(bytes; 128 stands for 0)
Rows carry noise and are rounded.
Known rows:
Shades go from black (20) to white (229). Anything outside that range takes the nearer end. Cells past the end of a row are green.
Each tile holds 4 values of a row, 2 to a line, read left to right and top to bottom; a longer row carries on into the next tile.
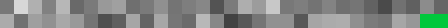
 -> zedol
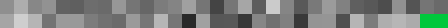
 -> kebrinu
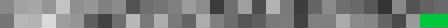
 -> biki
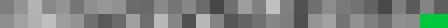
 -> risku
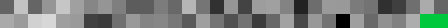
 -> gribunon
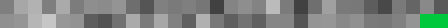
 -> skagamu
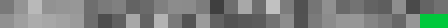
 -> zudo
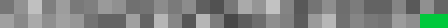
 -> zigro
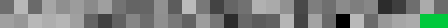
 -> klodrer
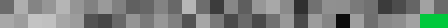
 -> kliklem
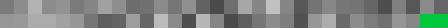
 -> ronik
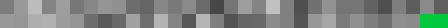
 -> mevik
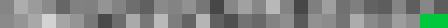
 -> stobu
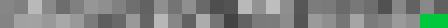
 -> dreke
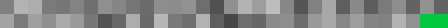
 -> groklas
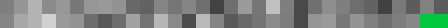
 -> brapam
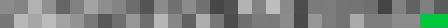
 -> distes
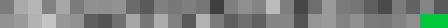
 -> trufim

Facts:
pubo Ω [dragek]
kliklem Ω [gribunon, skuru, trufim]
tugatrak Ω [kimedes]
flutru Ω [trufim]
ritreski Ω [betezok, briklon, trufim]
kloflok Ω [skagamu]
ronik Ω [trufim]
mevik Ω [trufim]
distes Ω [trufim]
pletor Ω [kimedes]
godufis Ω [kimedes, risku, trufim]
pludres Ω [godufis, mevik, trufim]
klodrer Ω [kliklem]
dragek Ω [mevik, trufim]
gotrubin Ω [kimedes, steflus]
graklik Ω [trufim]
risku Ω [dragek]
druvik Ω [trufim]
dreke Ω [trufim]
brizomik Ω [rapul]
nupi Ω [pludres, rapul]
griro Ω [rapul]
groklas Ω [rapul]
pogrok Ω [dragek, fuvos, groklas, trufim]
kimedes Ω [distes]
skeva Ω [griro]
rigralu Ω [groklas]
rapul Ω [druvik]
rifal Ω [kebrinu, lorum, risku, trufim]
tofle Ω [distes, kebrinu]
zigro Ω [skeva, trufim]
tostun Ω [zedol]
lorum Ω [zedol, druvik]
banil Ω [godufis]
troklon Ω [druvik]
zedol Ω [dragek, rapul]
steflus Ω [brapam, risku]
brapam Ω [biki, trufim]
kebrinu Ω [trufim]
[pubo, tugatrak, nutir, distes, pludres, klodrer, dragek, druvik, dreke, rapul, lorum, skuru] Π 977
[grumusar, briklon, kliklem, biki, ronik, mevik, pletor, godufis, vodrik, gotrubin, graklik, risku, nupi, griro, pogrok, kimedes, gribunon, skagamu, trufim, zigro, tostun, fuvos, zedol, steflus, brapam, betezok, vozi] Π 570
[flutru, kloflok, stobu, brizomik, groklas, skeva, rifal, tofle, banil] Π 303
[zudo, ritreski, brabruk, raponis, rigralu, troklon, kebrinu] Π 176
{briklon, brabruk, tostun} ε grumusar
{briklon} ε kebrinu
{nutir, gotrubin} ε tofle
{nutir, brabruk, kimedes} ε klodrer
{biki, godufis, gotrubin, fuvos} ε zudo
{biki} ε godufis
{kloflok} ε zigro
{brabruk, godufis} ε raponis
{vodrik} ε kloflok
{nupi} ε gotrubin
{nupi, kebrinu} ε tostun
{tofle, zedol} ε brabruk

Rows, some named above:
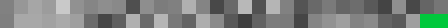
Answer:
godufis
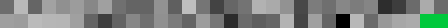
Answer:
klodrer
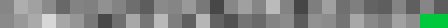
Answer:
stobu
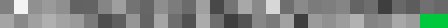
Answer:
brabruk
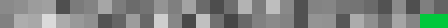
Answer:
banil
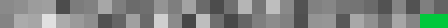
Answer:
banil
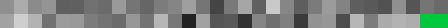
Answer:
kebrinu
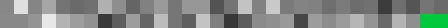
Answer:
tofle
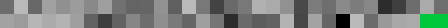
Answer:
klodrer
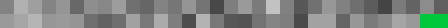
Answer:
grumusar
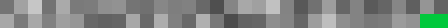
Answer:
griro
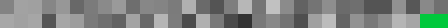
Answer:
nupi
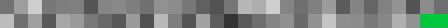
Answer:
rigralu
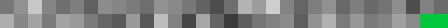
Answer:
troklon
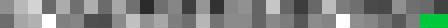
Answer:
betezok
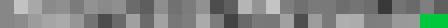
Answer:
nutir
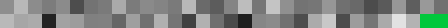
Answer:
tostun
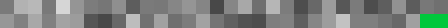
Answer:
fuvos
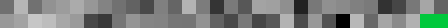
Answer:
skuru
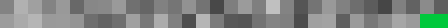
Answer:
grumusar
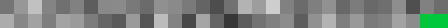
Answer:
troklon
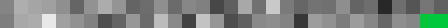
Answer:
kimedes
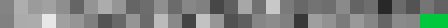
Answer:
kimedes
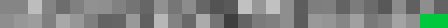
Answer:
pubo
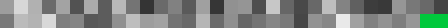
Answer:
briklon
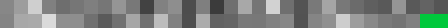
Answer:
ritreski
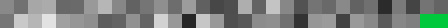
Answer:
pletor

